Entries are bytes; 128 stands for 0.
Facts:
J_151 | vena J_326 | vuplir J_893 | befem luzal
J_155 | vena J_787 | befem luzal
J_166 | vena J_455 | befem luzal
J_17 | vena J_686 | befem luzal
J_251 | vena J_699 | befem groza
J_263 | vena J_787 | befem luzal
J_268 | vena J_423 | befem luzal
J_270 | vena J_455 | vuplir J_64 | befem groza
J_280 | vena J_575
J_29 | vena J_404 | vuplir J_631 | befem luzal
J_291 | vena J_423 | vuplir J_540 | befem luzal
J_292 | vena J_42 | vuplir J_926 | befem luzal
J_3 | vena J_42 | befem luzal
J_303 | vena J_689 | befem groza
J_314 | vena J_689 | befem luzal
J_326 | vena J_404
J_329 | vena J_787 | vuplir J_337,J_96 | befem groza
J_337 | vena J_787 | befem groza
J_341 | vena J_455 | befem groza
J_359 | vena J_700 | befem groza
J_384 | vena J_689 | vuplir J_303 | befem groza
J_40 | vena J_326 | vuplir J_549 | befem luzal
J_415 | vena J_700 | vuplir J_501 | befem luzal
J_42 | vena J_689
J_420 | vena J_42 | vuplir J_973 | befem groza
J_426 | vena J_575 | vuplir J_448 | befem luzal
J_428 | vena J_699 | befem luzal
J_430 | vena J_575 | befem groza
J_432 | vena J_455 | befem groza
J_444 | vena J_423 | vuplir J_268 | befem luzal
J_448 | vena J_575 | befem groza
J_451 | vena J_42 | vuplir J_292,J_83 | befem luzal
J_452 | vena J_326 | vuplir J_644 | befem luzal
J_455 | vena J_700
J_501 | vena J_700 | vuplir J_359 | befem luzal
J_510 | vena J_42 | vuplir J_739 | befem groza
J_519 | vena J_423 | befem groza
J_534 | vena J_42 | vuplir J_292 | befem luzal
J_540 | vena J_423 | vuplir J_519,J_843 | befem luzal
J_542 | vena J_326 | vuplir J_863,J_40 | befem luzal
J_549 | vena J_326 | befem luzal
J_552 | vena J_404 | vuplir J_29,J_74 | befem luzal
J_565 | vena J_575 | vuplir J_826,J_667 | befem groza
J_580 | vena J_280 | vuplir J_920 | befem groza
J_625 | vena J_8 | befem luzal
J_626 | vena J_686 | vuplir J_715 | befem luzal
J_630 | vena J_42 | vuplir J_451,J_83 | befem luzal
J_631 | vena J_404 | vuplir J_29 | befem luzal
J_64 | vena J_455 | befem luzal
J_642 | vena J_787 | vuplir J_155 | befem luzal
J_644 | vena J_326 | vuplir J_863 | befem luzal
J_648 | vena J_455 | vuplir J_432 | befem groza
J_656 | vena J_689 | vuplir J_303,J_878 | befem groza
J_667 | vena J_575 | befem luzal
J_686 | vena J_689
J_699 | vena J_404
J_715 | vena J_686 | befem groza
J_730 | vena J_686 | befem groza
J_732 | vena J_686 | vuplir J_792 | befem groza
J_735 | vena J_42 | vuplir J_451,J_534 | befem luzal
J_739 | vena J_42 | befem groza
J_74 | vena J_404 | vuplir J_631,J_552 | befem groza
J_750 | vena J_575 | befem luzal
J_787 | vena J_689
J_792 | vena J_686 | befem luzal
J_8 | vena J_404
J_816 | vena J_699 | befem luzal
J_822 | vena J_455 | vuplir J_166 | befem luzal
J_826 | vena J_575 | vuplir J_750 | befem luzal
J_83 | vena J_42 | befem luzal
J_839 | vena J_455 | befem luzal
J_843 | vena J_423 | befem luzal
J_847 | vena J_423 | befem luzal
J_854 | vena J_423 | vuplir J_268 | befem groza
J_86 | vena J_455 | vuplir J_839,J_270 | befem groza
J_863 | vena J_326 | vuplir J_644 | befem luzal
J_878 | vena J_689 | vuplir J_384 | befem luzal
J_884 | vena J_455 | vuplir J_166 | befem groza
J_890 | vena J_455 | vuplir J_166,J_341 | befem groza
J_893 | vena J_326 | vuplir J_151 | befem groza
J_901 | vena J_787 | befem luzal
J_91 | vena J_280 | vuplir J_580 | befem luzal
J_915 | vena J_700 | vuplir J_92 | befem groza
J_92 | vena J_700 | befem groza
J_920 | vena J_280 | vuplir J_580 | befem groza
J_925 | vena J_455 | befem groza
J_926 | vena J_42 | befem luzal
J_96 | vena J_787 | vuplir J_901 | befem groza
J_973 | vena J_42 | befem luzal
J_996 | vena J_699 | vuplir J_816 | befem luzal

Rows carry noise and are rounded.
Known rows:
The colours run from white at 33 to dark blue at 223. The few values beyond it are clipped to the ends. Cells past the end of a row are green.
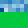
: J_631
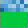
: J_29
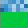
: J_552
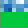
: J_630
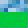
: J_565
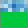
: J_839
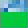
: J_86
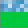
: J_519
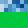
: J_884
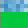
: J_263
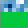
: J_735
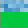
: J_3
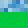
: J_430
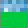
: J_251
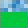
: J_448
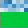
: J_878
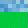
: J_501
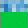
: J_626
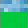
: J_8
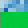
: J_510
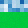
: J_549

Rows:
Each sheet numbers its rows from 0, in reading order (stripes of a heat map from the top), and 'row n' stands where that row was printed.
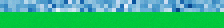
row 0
J_17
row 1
J_74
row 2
J_656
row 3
J_854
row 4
J_542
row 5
J_901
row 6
J_822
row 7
J_96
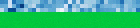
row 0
J_166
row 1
J_925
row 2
J_303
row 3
J_739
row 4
J_996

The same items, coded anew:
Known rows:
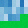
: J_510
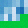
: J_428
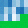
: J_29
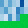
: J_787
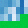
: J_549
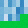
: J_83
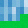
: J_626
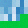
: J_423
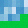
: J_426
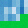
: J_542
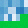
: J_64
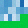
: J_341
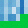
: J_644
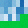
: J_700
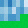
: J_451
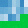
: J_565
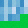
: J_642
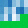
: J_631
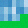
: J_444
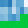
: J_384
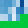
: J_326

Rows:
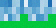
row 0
J_915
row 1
J_329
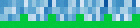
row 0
J_826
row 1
J_280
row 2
J_732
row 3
J_42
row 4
J_359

